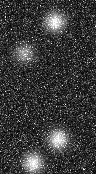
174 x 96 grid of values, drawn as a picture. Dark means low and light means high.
Average level on the scale: 20%. Stripes: none. Histogram: skewed, a long tail of high values. Bumps: four. Slope: none.
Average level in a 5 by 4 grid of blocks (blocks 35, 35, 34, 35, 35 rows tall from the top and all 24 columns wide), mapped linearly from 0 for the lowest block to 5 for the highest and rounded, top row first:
0150
2200
0000
0020
1530
